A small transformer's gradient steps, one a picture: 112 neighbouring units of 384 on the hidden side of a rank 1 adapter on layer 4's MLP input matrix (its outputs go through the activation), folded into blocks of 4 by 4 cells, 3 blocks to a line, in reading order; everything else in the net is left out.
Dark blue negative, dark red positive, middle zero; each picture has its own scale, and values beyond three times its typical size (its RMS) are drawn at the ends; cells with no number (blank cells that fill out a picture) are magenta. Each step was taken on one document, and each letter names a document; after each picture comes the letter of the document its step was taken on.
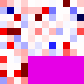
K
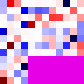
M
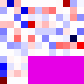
M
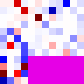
K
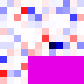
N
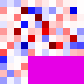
N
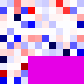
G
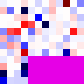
K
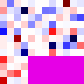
M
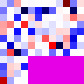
M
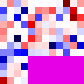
M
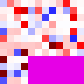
N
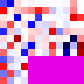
N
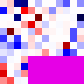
K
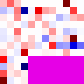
M
